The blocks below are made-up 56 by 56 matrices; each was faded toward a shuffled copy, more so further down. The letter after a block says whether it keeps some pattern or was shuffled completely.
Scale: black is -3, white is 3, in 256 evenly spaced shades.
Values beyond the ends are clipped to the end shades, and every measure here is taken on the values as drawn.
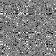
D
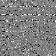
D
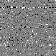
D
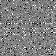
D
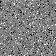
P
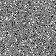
P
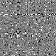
D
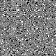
D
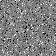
P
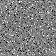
P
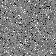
P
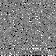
D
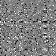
D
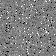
P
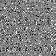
D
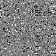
D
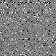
D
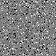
D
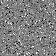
P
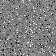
P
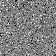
P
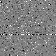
D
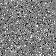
P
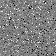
P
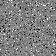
P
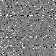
D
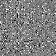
D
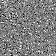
P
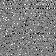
D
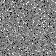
P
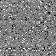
D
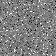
P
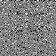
D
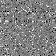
D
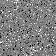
P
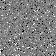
P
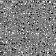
D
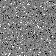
P
